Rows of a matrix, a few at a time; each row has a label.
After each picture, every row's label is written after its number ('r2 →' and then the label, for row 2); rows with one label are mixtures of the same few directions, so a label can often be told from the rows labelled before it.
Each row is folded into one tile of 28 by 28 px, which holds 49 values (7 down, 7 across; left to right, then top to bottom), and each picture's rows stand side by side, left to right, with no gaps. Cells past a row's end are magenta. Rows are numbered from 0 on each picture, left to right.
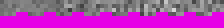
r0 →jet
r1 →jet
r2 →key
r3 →jet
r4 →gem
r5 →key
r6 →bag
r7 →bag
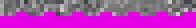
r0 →key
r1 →bag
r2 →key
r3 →jet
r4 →jet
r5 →bag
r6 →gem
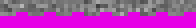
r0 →jet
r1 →key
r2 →gem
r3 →jet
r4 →gem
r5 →key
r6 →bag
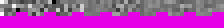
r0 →jet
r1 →key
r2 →gem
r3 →bag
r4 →bag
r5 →key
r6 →jet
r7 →key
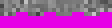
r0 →key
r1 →gem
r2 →gem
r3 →gem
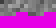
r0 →gem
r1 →bag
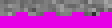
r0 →gem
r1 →bag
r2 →key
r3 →gem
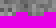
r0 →gem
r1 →key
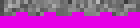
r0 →key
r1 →gem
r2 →bag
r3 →bag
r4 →jet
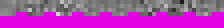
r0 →bag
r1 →gem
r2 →jet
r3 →gem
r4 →gem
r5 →gem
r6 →bag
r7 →gem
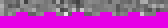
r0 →key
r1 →bag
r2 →gem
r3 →bag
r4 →key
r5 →jet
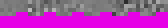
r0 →gem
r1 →gem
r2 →gem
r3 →bag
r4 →jet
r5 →bag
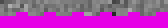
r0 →gem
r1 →bag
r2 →gem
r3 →bag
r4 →jet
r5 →key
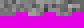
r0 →bag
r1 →bag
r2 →jet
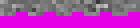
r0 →jet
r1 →bag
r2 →key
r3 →jet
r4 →jet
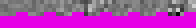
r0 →key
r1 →bag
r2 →bag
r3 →key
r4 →jet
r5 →jet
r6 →gem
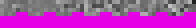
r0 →jet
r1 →gem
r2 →gem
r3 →key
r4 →key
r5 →bag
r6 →key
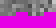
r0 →jet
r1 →key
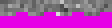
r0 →gem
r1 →bag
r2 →jet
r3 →jet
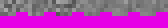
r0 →bag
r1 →key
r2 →gem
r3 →jet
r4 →bag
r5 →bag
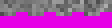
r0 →jet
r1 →key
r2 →key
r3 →jet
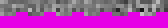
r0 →jet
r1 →gem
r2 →gem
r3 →jet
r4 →bag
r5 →gem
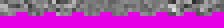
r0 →key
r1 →key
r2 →gem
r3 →key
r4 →jet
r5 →jet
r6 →key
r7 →key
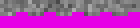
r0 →gem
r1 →jet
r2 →jet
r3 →key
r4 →jet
